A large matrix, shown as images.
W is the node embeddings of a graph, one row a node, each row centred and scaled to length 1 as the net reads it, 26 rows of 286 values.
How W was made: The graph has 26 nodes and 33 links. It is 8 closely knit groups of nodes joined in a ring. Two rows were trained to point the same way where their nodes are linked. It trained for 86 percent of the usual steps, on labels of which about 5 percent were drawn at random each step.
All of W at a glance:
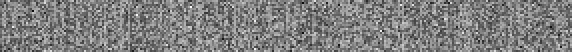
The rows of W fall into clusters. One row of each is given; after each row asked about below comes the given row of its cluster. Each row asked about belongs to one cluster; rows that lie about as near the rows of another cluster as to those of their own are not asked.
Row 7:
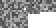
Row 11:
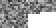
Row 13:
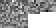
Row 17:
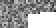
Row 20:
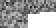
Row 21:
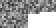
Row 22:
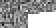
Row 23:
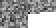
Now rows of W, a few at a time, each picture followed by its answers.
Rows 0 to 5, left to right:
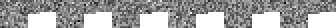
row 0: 20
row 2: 23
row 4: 7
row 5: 22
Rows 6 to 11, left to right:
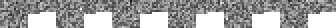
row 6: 23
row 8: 13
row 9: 21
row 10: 7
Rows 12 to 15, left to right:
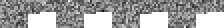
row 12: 11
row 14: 22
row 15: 21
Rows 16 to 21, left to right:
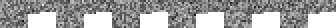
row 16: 11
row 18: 7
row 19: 20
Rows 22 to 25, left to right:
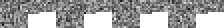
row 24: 13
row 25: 17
